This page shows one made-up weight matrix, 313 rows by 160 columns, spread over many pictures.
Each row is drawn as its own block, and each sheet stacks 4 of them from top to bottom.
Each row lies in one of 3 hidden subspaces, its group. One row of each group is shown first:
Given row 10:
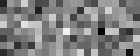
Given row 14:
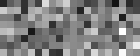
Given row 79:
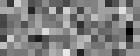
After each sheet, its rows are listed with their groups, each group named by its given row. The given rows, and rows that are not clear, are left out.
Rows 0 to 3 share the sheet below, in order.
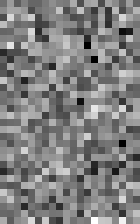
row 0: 14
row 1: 14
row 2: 14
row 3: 14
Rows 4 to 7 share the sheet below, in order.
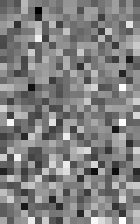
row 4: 10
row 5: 14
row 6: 79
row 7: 14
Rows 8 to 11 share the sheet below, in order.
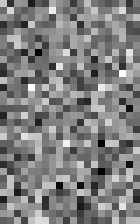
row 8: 79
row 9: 14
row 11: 10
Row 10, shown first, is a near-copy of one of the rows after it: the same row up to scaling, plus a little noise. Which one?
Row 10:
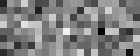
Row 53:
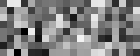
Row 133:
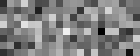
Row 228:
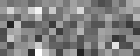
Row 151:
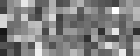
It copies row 133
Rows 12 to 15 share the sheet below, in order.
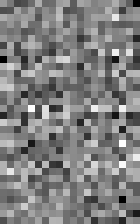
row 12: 79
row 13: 14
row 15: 14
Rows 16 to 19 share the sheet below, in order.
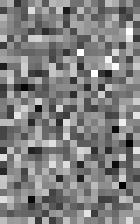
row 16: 79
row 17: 10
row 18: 79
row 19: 14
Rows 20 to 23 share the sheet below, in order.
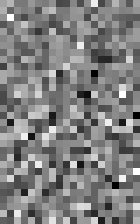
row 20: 14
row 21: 10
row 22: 79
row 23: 79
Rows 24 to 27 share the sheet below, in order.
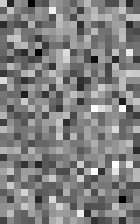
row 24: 79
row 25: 14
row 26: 79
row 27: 14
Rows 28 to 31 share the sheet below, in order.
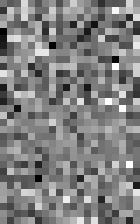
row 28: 10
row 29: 10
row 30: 79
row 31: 10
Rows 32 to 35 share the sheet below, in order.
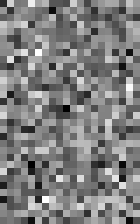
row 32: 79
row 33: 79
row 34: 14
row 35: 14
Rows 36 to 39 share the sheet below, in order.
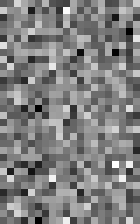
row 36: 79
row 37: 79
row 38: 79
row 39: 79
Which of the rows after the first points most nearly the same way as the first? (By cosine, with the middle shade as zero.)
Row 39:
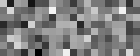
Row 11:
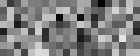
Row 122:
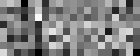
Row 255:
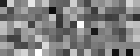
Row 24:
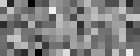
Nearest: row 24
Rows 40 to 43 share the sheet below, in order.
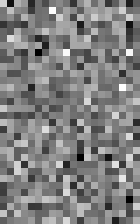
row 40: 79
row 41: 14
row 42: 10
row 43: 79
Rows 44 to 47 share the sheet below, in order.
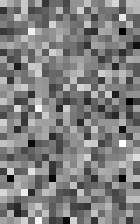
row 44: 14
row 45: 10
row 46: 14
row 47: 79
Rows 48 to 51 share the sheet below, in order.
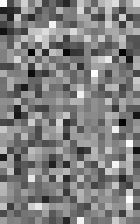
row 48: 14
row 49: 10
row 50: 79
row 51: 79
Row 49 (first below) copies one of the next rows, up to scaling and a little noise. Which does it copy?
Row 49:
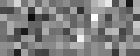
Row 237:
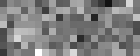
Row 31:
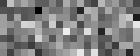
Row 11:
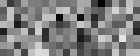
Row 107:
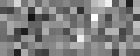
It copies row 107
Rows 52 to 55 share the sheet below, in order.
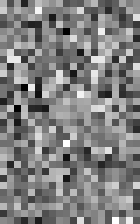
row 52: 10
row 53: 10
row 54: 10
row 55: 79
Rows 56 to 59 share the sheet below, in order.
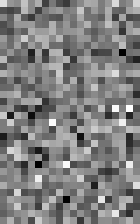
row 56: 14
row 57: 79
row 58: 79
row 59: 10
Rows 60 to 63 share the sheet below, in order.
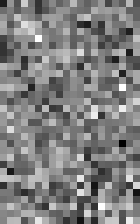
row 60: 10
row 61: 14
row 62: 14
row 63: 10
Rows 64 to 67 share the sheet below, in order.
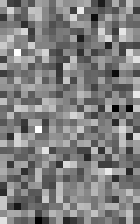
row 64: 10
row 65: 79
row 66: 10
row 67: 10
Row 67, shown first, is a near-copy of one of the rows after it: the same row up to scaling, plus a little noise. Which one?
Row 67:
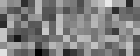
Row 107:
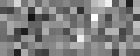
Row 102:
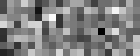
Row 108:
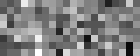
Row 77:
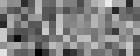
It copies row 77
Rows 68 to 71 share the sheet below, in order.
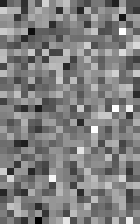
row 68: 14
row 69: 79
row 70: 10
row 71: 79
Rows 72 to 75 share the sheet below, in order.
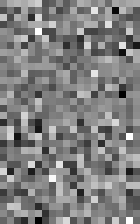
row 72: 14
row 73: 10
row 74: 10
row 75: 79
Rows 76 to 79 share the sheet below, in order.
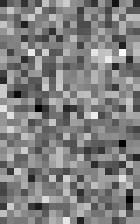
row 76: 14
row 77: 10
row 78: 14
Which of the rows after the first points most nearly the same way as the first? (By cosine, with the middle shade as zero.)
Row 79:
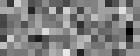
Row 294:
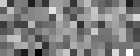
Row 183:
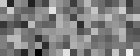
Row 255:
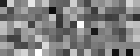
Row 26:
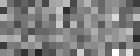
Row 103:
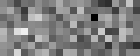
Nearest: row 183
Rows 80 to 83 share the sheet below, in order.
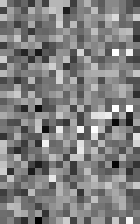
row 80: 79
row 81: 79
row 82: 10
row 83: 79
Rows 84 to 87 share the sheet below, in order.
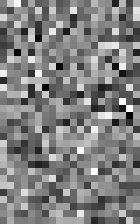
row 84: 10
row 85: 14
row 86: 10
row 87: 14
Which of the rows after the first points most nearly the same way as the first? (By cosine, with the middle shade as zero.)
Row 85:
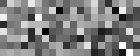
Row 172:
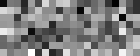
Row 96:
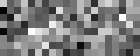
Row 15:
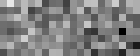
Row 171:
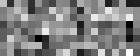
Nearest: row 15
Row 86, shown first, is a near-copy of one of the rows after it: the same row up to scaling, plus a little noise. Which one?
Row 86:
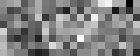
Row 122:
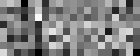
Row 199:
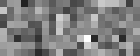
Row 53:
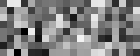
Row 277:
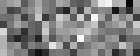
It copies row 277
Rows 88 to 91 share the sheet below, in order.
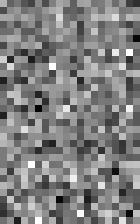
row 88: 79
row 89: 79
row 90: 14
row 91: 10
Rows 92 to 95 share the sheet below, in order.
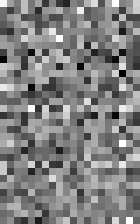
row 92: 14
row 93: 14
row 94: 14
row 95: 79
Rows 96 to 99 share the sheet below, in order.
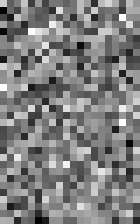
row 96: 14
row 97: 14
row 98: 79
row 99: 10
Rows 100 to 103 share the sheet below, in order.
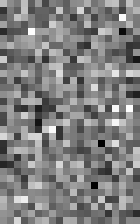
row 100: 14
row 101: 79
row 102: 10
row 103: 10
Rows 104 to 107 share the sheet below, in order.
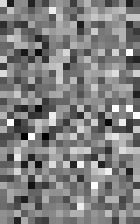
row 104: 79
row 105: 79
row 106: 79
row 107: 10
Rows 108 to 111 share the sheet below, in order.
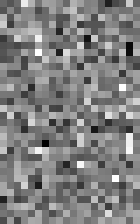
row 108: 10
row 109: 14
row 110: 79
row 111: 10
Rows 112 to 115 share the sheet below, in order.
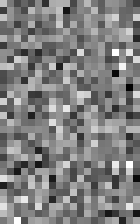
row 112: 79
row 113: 79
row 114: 79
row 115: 10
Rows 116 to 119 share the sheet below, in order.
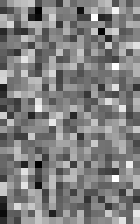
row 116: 10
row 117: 10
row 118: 79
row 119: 10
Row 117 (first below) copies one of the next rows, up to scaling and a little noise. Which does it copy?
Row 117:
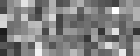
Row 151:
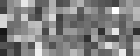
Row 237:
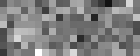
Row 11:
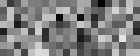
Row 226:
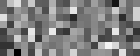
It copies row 151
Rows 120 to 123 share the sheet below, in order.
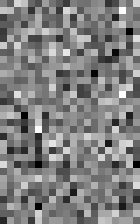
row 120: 79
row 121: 10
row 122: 10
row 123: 10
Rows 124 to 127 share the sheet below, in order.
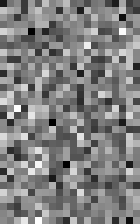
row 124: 14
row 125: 10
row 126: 79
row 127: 79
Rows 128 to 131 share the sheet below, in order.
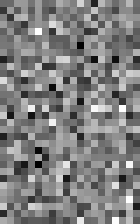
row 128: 14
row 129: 14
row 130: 79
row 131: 79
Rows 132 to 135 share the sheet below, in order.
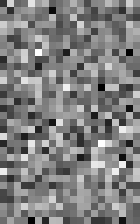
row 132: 79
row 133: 10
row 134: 14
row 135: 14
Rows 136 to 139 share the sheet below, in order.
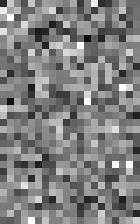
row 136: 14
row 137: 14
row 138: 79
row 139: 14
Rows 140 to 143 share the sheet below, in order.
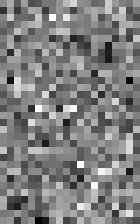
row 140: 10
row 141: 10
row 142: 79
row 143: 10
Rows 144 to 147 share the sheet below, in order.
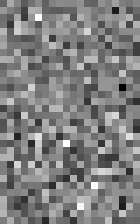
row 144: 10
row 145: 14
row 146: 10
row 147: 10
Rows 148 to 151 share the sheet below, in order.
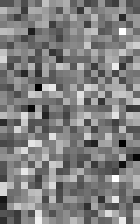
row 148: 14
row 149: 14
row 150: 14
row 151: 10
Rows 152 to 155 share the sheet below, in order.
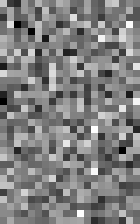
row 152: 10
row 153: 10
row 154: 10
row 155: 14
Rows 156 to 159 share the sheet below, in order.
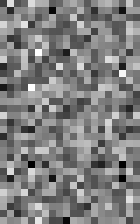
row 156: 79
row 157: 14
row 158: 14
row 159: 79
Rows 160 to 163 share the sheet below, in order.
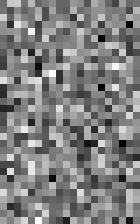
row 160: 10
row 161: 10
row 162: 14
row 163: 79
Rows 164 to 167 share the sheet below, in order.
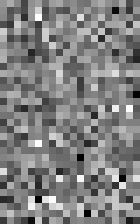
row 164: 10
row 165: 79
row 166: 14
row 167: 14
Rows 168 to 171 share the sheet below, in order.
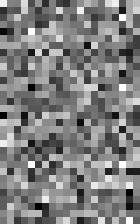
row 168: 14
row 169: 14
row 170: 14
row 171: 79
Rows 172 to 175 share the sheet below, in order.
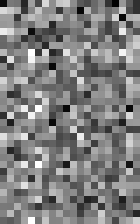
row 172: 14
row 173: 79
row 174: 79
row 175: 14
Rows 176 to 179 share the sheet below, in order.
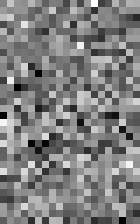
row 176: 14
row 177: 10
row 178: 14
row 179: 14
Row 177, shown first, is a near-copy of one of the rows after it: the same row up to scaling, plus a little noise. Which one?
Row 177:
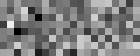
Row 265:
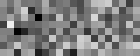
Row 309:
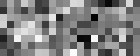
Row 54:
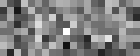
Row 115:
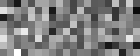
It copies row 265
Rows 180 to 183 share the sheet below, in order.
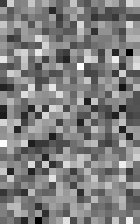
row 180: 79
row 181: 14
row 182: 14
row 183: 79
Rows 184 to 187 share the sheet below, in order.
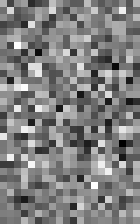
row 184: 79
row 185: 10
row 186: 14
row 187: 10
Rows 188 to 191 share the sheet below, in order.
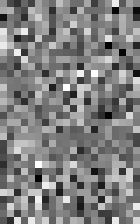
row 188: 10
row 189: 10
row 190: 10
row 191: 10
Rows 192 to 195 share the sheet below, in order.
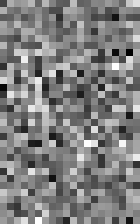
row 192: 79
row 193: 10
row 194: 14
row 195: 79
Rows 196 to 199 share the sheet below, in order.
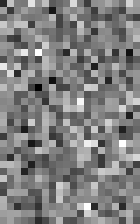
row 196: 79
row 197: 14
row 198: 14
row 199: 10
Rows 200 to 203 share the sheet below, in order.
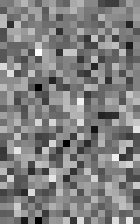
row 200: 10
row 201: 14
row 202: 10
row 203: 79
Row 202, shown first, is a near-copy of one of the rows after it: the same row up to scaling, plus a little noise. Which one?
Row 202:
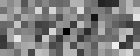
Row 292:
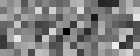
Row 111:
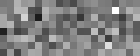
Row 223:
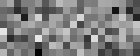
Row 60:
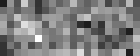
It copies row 292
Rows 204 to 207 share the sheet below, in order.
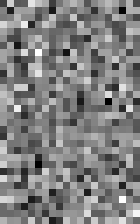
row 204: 79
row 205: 10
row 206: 10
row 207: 14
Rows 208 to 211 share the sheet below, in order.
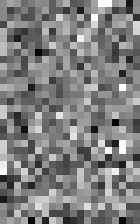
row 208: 10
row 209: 14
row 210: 10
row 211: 14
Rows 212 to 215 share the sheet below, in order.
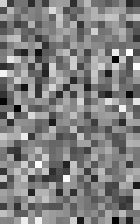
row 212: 79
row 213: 10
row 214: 79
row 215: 79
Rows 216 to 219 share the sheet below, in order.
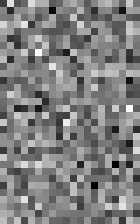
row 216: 79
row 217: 79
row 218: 79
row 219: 10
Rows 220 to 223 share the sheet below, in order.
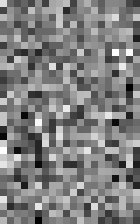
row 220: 79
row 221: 79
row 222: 10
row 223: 10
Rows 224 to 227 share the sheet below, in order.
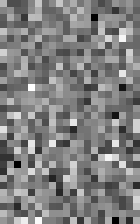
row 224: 10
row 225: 14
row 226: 10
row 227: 79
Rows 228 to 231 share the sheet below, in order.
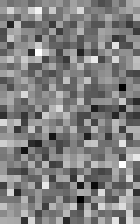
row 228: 10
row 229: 14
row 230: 14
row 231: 10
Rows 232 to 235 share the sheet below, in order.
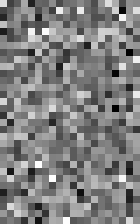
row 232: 14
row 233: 79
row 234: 79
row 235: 79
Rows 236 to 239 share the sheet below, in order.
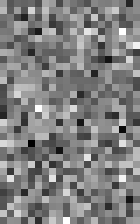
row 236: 14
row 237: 10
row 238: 14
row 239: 79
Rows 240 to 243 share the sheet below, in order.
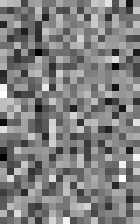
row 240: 10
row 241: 10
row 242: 10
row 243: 79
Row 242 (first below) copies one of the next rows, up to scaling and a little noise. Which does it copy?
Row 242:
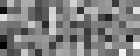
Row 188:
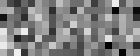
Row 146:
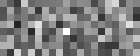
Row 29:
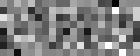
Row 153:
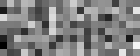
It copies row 153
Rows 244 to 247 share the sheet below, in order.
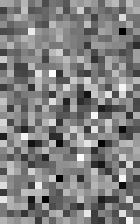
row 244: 14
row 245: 10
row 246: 14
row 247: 14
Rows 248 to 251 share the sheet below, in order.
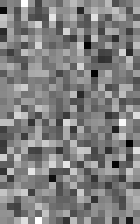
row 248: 10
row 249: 10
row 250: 79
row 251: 79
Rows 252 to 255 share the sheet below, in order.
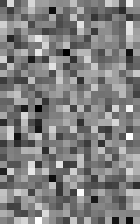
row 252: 79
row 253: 79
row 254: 10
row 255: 79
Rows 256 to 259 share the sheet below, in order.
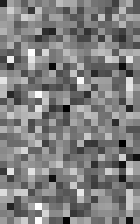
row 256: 14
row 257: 79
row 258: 14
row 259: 79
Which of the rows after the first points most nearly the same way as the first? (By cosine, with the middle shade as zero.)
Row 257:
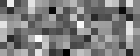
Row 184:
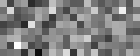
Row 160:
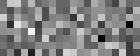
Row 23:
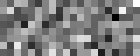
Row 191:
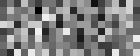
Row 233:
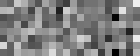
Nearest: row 191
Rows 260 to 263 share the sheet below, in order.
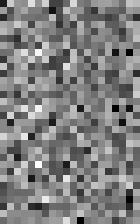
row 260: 79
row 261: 79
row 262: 79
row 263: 79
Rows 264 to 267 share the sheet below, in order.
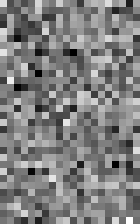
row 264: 10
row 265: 10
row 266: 79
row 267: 79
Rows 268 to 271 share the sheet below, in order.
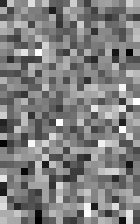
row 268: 79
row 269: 14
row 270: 14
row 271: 10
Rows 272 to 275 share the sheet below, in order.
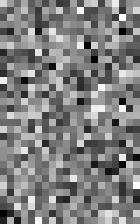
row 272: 14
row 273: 14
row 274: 14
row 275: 10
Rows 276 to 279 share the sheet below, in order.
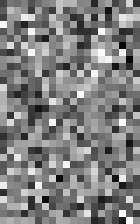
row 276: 14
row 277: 10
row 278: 79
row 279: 14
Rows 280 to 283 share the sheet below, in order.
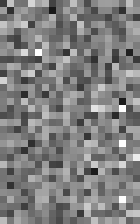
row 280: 79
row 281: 14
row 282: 14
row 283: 14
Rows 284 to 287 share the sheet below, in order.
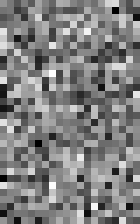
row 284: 10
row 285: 10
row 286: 14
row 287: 10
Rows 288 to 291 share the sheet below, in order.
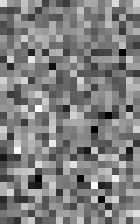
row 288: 14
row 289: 79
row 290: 10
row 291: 10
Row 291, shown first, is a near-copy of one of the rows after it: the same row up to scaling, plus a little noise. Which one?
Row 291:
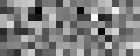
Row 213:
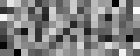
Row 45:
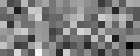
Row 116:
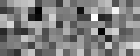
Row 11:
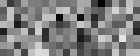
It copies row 116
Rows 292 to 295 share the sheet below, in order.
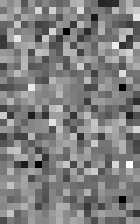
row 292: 10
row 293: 14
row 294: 79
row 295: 14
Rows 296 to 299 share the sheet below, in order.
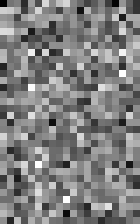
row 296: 14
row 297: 14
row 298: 79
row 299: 10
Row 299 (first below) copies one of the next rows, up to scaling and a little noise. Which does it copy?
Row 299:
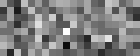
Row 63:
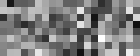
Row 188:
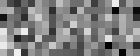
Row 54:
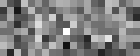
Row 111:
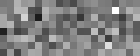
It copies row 54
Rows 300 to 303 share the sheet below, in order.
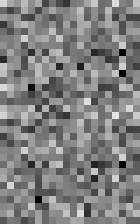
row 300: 14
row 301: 14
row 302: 14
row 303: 14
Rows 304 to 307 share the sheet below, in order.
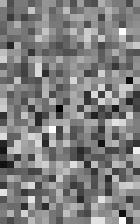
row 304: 14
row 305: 10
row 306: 10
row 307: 14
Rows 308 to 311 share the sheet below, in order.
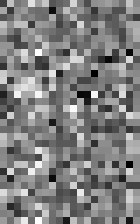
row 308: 79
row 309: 10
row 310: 79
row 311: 79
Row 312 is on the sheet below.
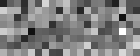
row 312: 14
